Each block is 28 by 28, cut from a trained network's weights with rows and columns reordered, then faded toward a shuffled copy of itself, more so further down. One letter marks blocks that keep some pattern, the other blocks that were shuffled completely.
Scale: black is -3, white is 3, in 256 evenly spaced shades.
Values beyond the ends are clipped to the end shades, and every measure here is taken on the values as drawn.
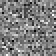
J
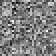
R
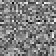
R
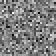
J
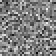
R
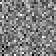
R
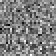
R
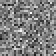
R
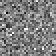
R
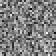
R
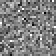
J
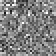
R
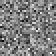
R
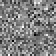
R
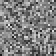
R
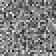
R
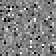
J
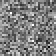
R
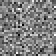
R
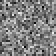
J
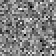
J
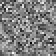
J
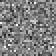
J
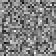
J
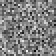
R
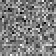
J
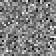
R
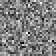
R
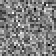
R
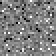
J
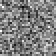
R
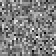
J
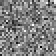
J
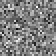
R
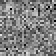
R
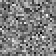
J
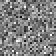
R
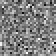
J
